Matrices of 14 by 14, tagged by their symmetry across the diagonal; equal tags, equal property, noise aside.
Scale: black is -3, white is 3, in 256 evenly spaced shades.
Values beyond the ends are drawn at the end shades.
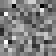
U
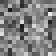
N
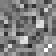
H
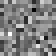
U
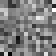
U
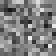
N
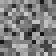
H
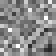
H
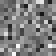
N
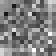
H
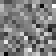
U
